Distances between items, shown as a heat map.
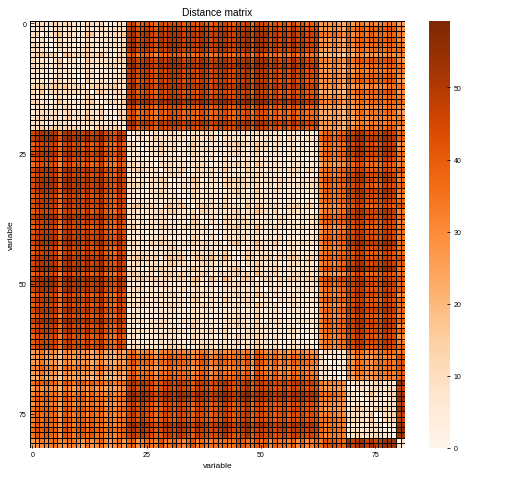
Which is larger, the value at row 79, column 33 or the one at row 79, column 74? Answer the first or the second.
the first
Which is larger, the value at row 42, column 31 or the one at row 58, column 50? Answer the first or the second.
the first
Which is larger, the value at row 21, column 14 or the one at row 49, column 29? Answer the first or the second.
the first
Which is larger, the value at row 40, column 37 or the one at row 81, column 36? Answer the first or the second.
the second
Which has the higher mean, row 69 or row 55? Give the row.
69
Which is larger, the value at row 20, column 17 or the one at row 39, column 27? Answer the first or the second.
the first
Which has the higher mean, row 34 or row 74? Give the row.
74
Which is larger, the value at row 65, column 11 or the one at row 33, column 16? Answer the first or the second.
the second
